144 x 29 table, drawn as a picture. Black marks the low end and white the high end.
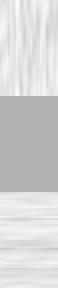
The table splits into 3 rows of 1 panel. Panel 1,1: very high, streaked downward, faint in contrast. Panel 2,1: high, flat. Panel 3,1: very high, streaked across, faint in contrast.
